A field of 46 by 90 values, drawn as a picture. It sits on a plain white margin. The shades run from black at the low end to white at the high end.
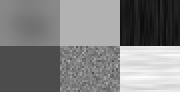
It is made of 2 by 3 panels. Panel 1,1: middling, smooth, faint in contrast. Panel 1,2: high, flat. Panel 1,3: very low, streaked downward, faint in contrast. Panel 2,1: low, flat. Panel 2,2: middling, fine-grained. Panel 2,3: very high, streaked across, faint in contrast.
